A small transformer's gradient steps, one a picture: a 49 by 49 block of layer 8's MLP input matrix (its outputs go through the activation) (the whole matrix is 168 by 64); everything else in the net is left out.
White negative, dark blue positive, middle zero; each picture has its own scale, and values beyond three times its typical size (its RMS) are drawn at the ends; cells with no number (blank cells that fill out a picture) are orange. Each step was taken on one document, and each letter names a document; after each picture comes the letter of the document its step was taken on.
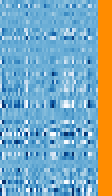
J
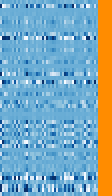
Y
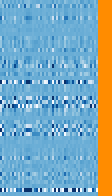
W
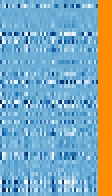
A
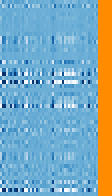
A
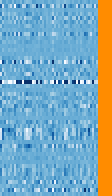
W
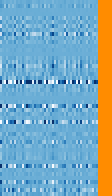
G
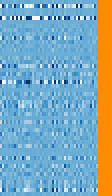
W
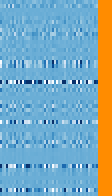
G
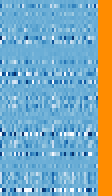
A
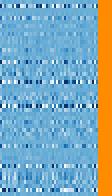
W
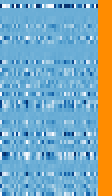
Y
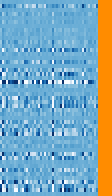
A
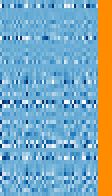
Y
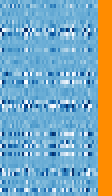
J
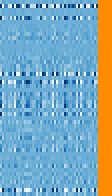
W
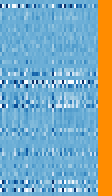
A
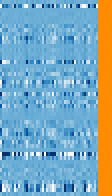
Y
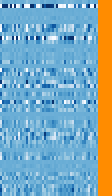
Y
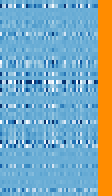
G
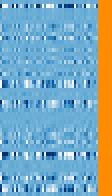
Y
